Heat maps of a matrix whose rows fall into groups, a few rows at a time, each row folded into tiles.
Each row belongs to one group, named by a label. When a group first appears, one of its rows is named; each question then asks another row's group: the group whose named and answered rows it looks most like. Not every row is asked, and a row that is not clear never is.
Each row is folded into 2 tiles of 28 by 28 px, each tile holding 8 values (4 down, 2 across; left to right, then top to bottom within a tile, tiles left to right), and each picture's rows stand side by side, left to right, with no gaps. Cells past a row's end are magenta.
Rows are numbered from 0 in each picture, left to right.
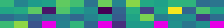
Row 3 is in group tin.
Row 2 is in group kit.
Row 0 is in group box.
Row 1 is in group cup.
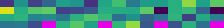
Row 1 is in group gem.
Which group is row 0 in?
tin
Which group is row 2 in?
box
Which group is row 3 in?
cup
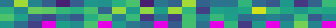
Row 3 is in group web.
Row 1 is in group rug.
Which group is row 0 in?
tin
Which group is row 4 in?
tin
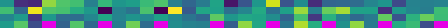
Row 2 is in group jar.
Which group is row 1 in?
cup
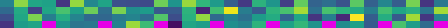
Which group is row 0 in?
kit
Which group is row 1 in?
tin
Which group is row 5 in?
web
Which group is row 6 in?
web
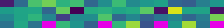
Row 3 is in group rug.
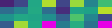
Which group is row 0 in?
jar
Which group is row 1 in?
kit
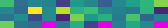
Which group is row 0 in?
box
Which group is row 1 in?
web
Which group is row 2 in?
jar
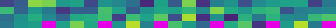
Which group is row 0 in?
jar
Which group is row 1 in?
gem
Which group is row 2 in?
gem
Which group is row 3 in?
web
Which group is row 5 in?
gem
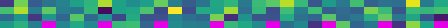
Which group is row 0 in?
web
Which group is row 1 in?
jar
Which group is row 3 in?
rug
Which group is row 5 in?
cup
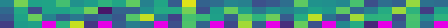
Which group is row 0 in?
kit
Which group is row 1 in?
box
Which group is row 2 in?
kit
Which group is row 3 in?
web
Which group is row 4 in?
web
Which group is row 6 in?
web
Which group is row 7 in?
web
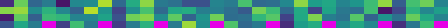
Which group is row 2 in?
kit
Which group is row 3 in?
rug
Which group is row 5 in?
kit
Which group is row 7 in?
kit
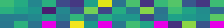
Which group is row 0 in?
cup
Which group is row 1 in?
jar
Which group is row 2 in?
tin
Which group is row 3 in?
cup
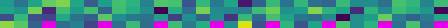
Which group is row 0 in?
box
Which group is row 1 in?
cup
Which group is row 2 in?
cup
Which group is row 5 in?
tin
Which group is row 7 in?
cup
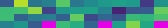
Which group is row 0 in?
tin
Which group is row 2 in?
gem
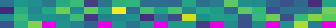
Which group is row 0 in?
kit
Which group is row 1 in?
tin
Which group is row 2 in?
tin
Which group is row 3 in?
web
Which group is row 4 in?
cup
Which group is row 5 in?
gem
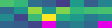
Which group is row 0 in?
cup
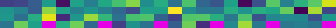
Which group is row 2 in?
kit
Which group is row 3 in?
web
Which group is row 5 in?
jar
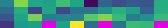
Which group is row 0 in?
kit
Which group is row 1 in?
gem
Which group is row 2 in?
rug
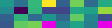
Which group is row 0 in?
jar
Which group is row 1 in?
kit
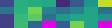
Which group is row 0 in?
kit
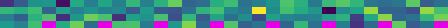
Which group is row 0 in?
rug
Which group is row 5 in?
cup
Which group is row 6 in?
cup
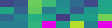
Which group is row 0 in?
jar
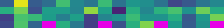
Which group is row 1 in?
box
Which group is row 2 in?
kit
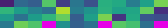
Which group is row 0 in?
rug
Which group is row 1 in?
rug
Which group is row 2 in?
box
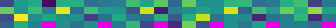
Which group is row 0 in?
web
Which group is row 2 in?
jar
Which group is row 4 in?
tin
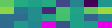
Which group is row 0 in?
cup
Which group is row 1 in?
tin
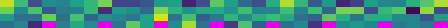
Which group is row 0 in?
cup
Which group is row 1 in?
jar
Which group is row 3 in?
box
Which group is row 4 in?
cup
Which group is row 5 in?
cup
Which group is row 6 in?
rug
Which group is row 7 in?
jar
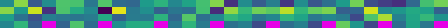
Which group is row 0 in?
tin
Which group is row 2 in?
rug
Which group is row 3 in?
jar
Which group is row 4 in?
tin
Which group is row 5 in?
tin
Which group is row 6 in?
gem
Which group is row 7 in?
jar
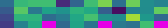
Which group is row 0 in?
kit
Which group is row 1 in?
jar
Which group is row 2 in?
kit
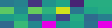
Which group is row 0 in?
tin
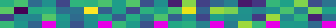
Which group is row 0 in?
gem
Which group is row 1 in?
jar
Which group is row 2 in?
gem
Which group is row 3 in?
web
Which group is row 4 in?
rug
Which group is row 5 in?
tin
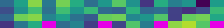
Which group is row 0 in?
kit
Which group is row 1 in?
cup
